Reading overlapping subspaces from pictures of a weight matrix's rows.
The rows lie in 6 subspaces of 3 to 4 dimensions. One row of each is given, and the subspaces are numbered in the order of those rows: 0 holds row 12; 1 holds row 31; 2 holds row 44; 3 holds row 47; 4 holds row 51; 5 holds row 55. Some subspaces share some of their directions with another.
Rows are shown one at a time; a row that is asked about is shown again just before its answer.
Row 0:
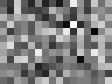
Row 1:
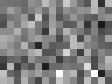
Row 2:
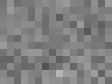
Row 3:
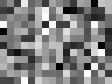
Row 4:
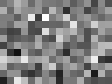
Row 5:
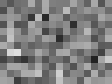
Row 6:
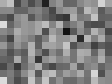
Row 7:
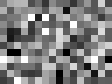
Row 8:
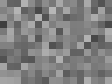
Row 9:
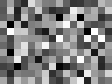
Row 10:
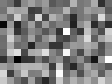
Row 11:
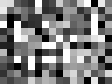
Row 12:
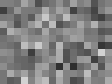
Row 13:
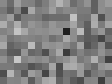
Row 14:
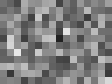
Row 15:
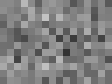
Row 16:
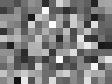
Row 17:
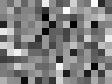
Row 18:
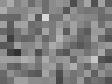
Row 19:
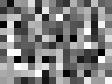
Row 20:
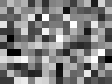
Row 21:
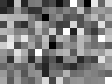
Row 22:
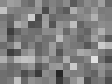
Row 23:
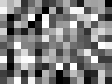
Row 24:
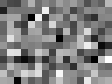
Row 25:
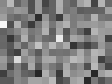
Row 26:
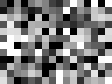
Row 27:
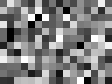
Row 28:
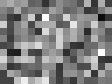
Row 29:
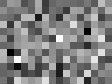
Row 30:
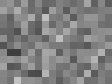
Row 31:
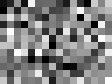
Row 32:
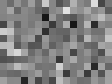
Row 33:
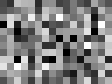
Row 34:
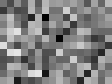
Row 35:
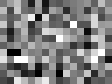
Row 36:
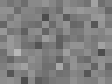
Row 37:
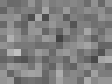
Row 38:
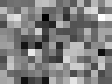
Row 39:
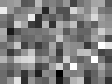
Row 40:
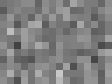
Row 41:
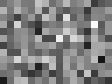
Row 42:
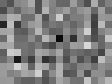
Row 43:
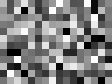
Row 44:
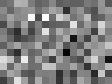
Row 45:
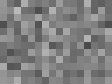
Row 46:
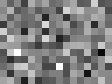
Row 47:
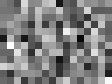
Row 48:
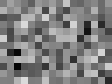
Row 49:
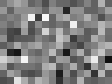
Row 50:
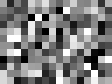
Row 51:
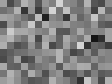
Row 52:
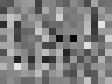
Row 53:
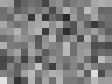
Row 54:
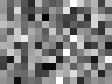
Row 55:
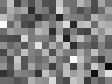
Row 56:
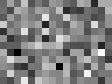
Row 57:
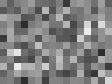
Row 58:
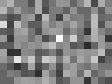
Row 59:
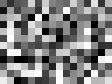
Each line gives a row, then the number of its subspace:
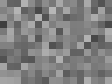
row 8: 4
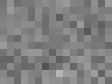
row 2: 5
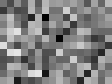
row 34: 4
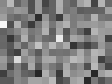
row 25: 5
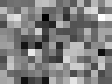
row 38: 0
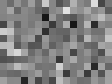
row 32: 3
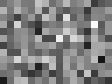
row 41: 2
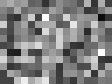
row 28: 0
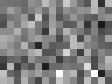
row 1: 5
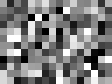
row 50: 5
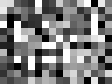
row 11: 5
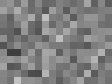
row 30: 4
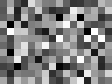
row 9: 1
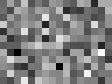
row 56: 0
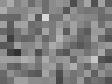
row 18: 1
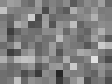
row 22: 0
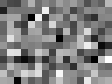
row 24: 3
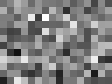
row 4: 2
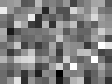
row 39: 0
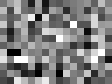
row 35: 1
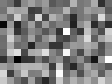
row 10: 4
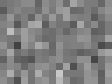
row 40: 3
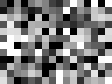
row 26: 1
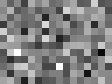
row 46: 0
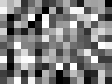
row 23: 0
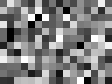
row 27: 4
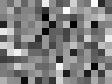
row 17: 3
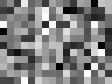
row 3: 3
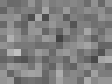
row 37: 3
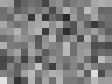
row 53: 2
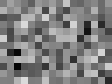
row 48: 5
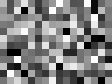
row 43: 4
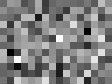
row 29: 1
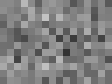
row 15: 1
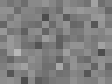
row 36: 3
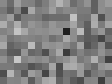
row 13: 4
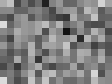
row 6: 2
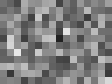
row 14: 3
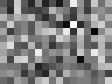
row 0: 1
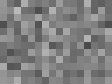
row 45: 4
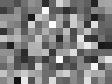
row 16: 3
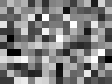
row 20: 0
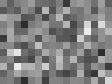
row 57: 5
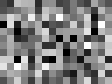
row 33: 2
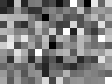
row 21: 1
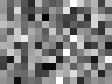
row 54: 1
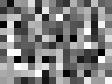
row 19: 5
